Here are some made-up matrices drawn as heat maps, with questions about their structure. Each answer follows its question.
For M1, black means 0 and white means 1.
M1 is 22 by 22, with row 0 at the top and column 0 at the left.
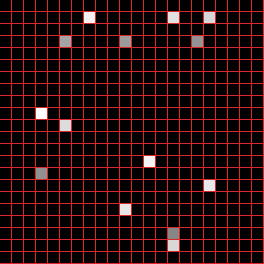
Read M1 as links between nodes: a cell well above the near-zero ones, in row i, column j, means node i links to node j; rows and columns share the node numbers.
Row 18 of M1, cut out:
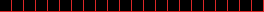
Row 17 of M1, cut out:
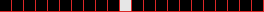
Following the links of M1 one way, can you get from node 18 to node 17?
no
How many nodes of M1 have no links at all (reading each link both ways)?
8
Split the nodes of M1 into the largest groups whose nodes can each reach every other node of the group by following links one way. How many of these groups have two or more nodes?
0
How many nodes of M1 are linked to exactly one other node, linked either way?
8
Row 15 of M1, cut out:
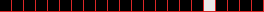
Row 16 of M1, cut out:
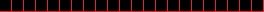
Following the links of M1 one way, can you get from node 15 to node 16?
no
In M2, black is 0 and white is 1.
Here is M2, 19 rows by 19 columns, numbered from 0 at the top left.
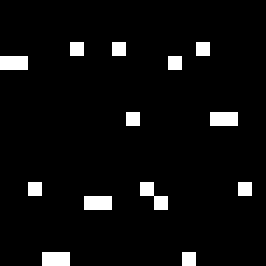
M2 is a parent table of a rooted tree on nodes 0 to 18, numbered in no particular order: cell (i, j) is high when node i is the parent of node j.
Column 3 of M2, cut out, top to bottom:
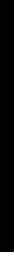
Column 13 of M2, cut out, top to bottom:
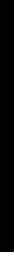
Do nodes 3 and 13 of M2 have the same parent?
yes
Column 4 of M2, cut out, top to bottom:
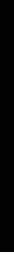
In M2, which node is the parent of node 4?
18
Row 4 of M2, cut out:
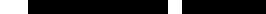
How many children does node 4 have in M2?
3
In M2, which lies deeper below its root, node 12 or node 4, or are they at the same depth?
node 12
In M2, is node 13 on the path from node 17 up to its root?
yes
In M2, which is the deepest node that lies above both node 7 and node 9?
3
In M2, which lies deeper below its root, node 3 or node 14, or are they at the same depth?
node 14
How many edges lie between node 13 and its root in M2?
1
